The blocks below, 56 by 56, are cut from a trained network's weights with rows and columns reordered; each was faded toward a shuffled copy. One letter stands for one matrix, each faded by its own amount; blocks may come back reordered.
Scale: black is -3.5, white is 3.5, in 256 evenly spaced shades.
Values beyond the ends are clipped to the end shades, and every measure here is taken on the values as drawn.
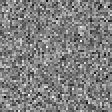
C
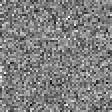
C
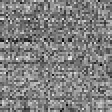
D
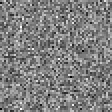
C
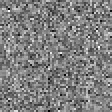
C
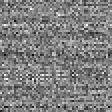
D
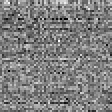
D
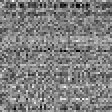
D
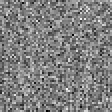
C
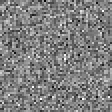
C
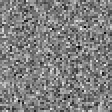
C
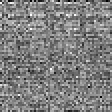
D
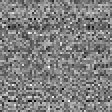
D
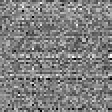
D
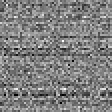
D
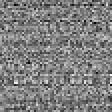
D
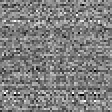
D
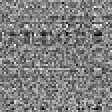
D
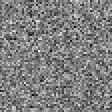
C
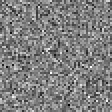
C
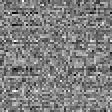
D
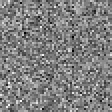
C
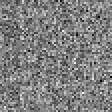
C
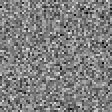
C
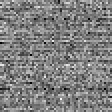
D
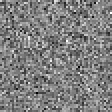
C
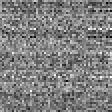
D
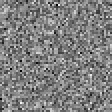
C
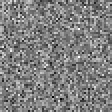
C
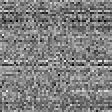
D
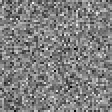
C
